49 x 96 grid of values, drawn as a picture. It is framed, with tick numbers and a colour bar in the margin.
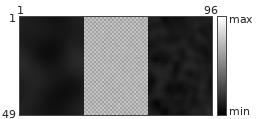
It is made of 1 by 3 panels. Panel 1,1: very low, smooth, faint in contrast. Panel 1,2: high, checkered. Panel 1,3: very low, blotchy, faint in contrast.
